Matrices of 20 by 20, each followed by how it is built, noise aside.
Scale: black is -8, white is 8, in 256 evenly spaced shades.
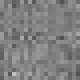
low rank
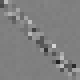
banded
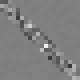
banded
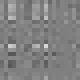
low rank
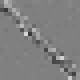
banded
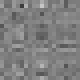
low rank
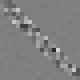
banded
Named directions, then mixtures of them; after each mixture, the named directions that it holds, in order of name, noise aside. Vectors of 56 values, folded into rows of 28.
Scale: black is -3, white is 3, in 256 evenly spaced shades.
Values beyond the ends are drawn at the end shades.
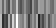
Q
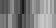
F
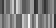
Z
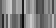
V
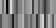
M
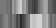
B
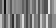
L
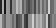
B, L, M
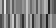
L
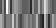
M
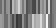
B, L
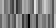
Z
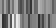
Q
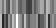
Q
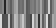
L, Q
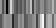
F, M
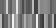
M, Q, Z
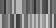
B, L, Z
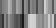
B, F, V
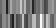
B, L, M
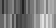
F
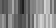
F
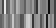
L, Z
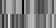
L, V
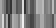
V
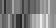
B, F, L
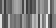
B, L, Q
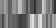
B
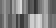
B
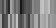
F, Q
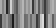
M
